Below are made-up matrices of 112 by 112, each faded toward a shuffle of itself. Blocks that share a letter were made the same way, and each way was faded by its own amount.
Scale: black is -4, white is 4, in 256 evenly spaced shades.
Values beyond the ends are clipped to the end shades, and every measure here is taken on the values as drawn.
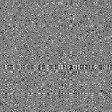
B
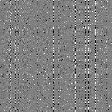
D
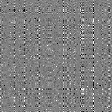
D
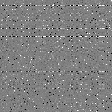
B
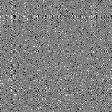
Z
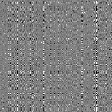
D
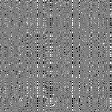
D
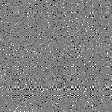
B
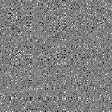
Z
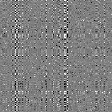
D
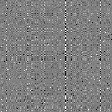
D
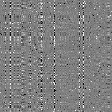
D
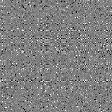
B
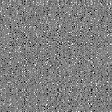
Z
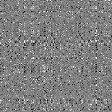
Z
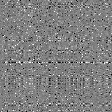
B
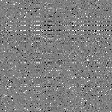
B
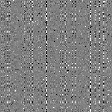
D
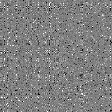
Z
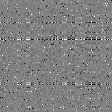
B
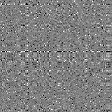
B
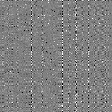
D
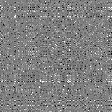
B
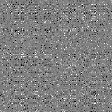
Z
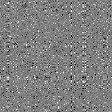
Z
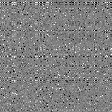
B
